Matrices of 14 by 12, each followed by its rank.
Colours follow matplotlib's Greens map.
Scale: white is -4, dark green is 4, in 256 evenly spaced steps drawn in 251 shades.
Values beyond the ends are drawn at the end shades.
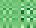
one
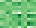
two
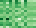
two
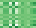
one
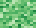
full rank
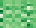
two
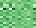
two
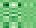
one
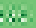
one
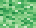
full rank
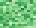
full rank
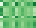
one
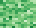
full rank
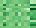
two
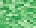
full rank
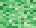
full rank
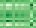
one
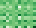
two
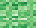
two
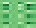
one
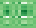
one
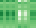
one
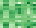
two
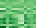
two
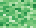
full rank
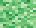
full rank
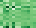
two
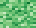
full rank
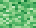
full rank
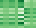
one
